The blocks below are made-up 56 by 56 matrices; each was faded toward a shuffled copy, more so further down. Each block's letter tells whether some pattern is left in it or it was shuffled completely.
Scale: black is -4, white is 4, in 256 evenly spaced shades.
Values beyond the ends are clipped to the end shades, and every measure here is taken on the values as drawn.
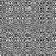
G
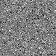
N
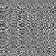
G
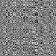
G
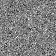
N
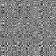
G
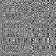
G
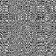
G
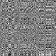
G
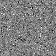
N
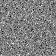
N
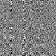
G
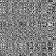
G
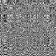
G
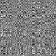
G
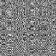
G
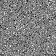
N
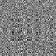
G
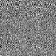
G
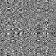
G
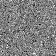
N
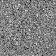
N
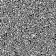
N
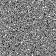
N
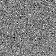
N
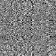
G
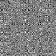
G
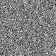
N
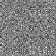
G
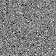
N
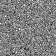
N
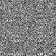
G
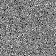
N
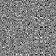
G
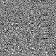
G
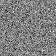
N
